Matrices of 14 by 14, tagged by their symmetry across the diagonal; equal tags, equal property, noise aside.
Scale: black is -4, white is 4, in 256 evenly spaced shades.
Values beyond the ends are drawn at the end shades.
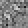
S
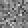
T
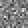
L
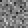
L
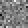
T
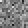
L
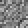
S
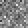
S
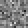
T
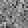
L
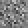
T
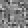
T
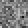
L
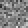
L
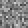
L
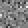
L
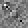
S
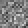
S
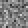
T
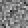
S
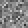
S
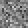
T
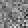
T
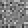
T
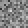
S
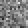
T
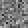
L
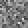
S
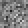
S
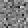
L
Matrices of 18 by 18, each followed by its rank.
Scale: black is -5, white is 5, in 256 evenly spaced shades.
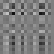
one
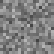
full rank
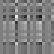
one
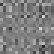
three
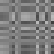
one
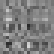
three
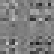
three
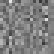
three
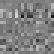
three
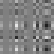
one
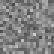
full rank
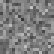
full rank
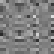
three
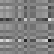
one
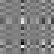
one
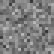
full rank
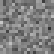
full rank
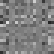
three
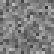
full rank
